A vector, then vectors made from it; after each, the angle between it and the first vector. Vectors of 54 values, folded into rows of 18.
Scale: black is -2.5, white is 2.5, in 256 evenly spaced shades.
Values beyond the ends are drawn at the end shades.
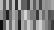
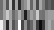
nearly opposite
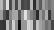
nearly parallel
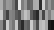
partly aligned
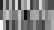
nearly opposite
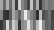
nearly parallel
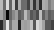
nearly parallel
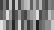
nearly opposite
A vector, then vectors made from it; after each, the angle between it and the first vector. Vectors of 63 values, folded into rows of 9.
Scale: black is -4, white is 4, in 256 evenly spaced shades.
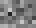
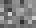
nearly opposite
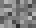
partly aligned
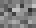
partly opposed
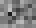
nearly parallel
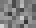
partly aligned
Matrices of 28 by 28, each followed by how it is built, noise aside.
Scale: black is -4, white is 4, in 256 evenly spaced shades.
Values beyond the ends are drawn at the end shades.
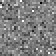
noise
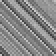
Toeplitz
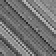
Toeplitz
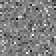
noise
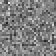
noise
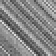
Toeplitz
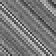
Toeplitz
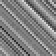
Toeplitz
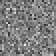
noise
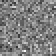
noise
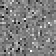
noise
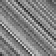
Toeplitz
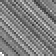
Toeplitz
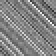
Toeplitz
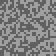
noise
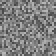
noise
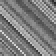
Toeplitz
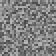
noise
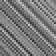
Toeplitz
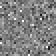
noise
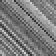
Toeplitz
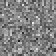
noise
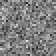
noise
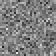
noise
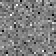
noise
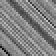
Toeplitz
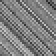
Toeplitz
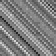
Toeplitz
